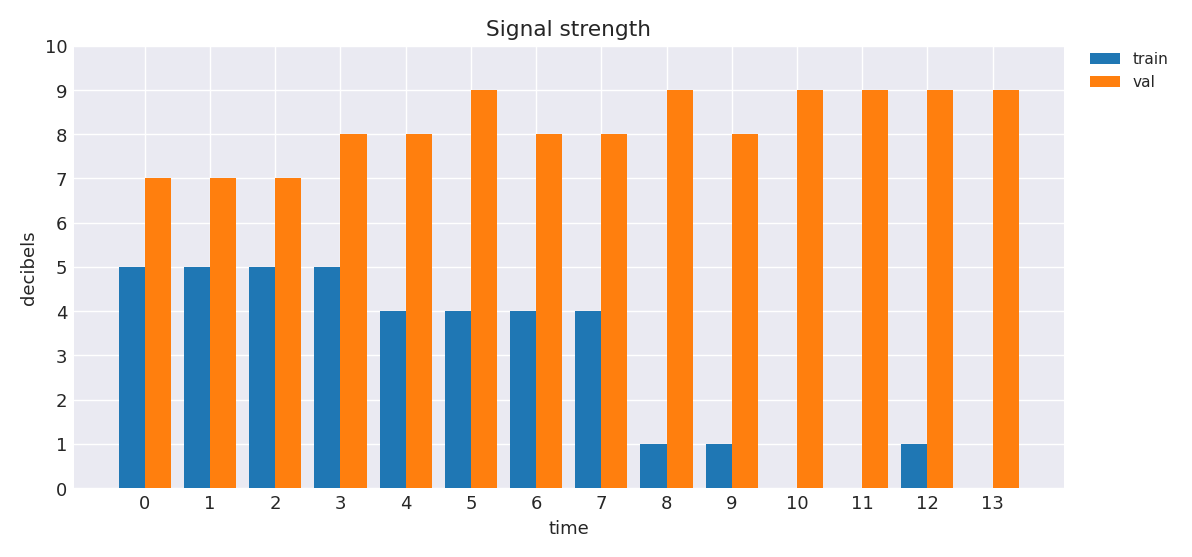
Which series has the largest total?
val
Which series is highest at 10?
val
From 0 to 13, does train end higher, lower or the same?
lower
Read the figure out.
Title: Signal strength
x-axis: time, ticks 0 1 2 3 4 5 6 7 8 9 10 11 12 13
y-axis: decibels, ticks 0 1 2 3 4 5 6 7 8 9 10
Legend: train, val
Values:
train: 5 5 5 5 4 4 4 4 1 1 0 0 1 0
val: 7 7 7 8 8 9 8 8 9 8 9 9 9 9
